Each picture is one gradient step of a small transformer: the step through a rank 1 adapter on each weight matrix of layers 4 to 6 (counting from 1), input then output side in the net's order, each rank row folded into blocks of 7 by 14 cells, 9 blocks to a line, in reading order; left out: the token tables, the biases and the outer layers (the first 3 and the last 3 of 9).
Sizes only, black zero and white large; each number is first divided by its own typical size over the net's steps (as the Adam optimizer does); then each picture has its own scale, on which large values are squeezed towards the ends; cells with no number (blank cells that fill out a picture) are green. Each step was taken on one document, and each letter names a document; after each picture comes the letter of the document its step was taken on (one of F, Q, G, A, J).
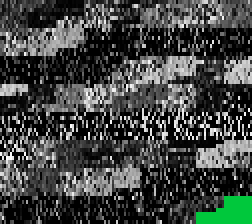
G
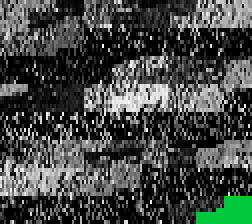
G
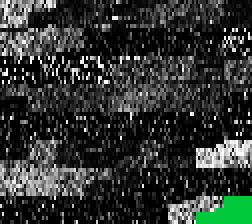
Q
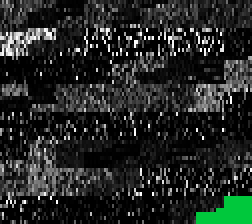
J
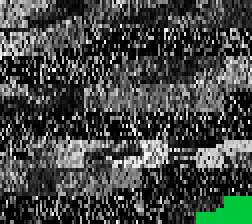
G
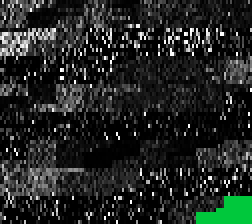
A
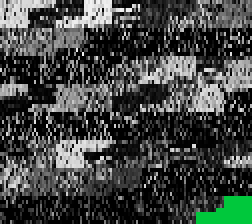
G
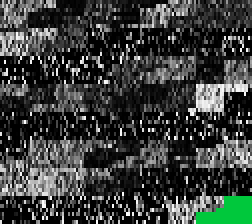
Q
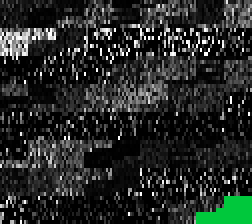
J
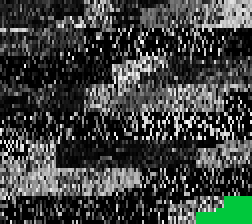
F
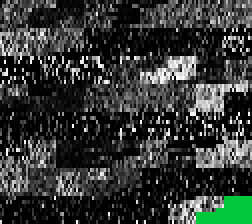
Q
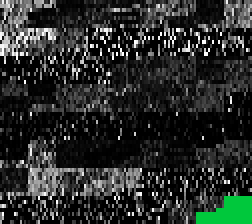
J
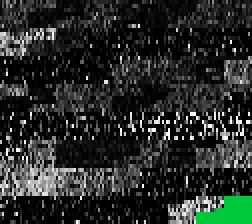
Q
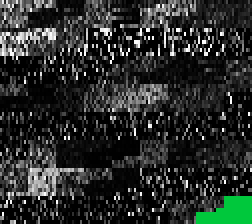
J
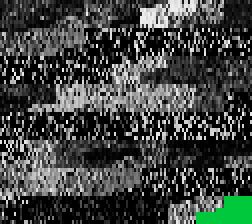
F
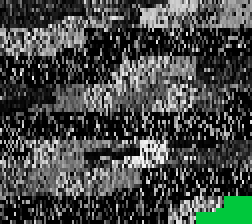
F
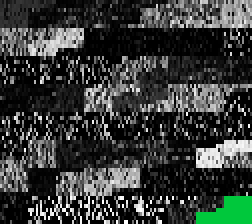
G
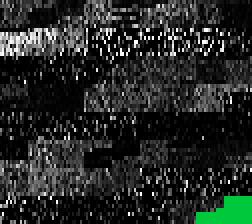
J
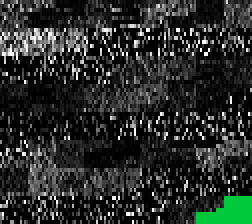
J
